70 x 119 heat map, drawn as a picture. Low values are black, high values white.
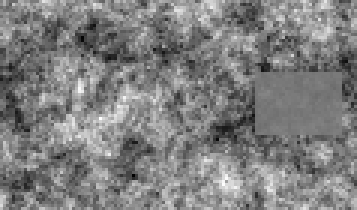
No overall slope runs across the table. The texture is blotchy. In the middle right lies a patch that is calmer than the rest. The middle right is the smoothest part. Neither half mirrors the other.
